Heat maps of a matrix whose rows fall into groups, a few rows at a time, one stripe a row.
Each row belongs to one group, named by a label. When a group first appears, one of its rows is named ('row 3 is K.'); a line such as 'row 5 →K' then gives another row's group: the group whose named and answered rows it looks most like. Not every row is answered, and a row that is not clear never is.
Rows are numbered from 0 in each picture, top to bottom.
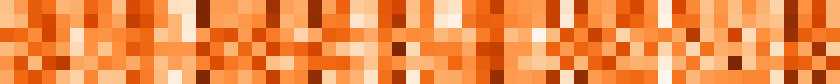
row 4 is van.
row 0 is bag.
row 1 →bag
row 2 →van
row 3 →bag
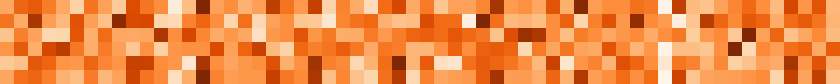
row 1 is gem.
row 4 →bag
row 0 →bag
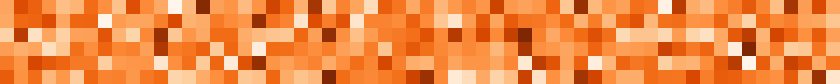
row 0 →bag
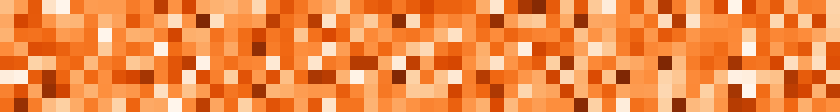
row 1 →bag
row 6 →van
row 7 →bag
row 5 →bag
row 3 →van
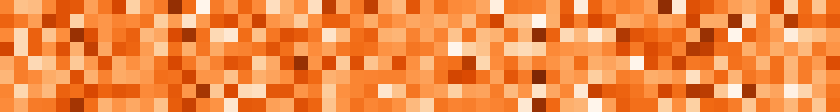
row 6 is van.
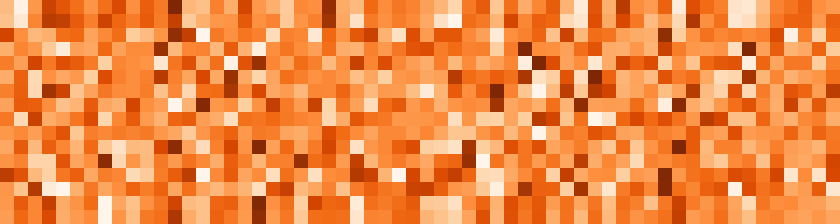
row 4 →van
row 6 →van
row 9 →van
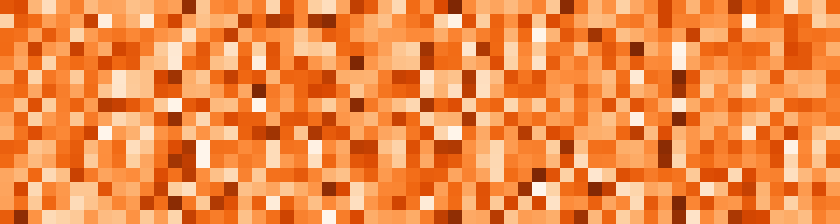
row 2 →van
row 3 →gem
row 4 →gem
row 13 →van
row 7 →gem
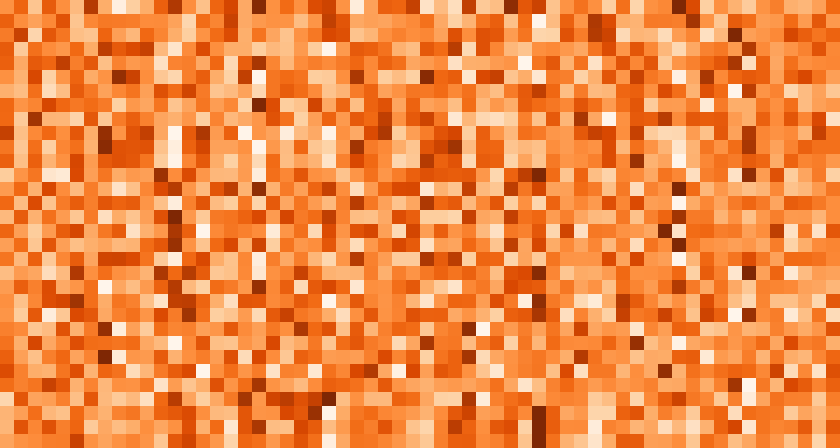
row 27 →van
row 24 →gem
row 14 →gem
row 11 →gem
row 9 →gem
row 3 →gem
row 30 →van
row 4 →van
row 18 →gem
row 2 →van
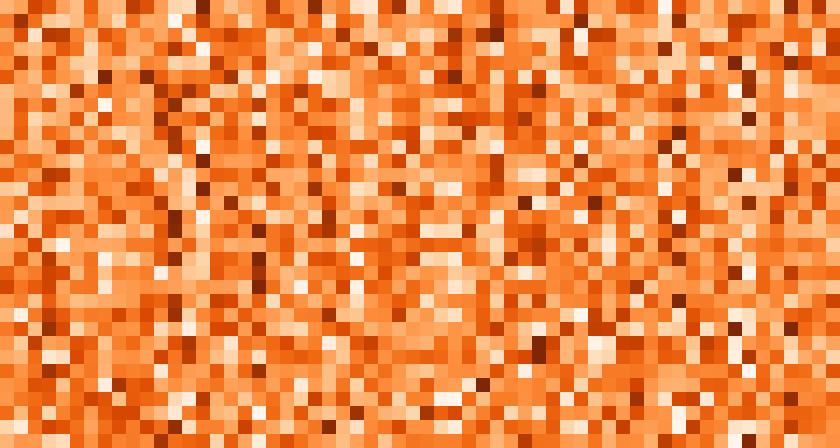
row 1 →bag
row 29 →gem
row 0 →bag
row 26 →van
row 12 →van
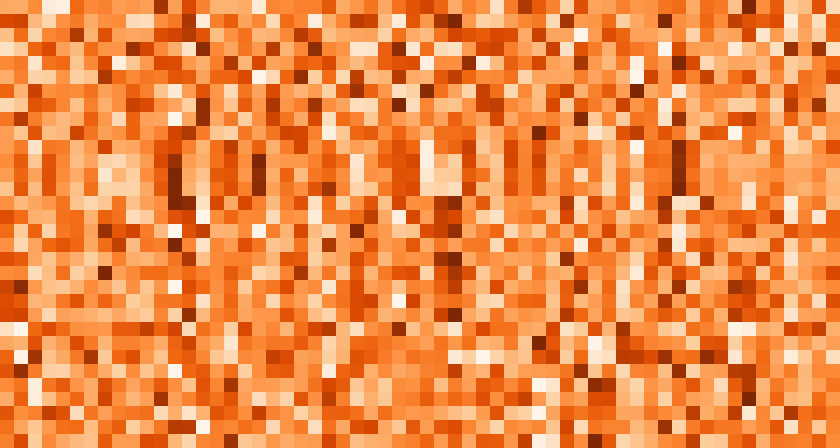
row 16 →gem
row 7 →bag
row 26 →bag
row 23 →bag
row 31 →van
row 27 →van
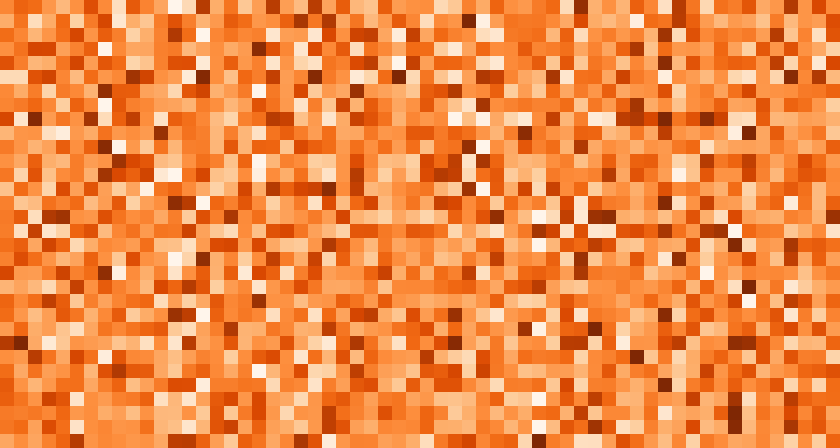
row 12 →gem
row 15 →van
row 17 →van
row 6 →gem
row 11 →gem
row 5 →bag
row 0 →bag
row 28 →van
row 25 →gem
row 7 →gem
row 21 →van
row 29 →van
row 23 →van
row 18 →bag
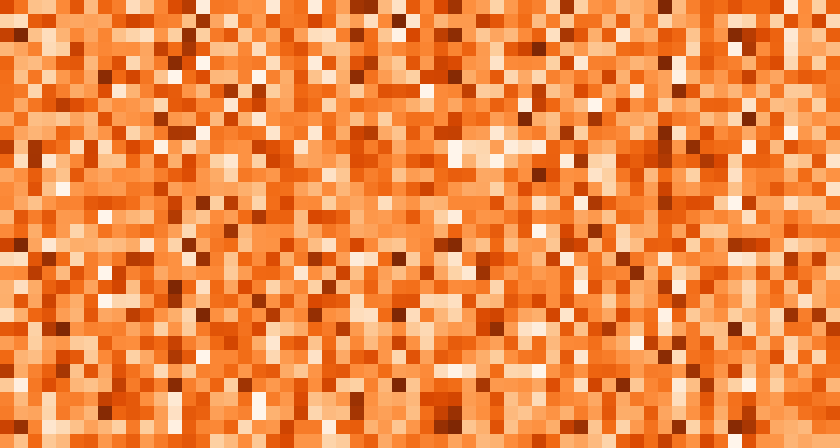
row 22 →bag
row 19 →gem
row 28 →gem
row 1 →bag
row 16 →van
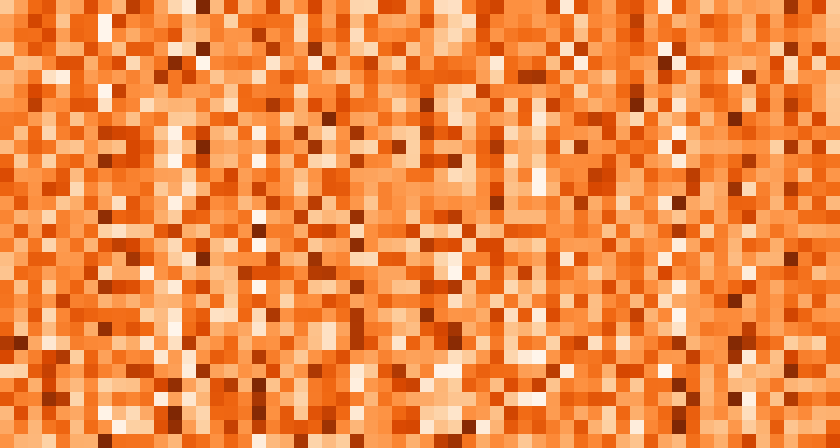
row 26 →bag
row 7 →gem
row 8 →van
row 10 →bag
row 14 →bag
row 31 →gem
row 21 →van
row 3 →bag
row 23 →gem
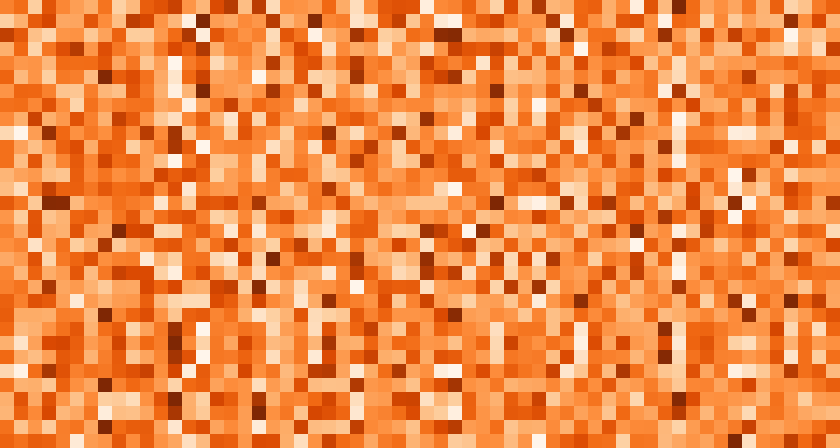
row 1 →bag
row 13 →bag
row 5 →gem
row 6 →bag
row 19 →gem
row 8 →gem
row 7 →van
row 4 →gem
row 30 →gem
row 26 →bag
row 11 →gem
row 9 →bag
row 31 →van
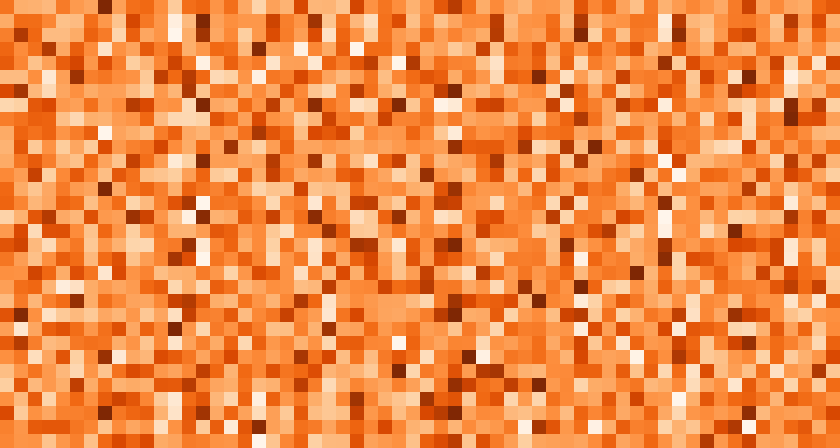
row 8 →van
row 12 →gem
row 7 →bag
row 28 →gem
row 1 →bag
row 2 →bag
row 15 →bag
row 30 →van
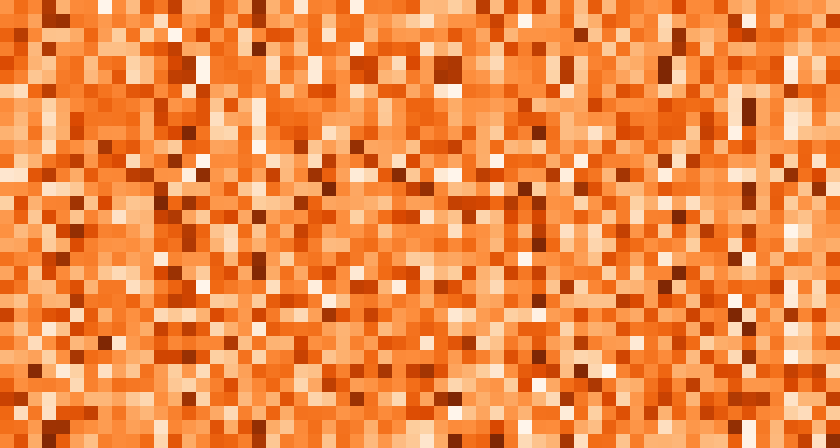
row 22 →van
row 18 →van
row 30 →van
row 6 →bag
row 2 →bag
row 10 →gem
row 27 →van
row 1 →van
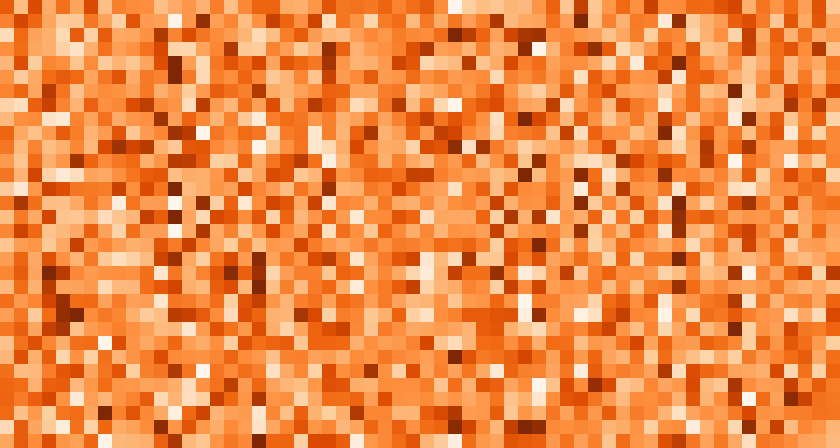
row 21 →van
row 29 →gem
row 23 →van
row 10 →gem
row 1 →bag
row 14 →bag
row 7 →bag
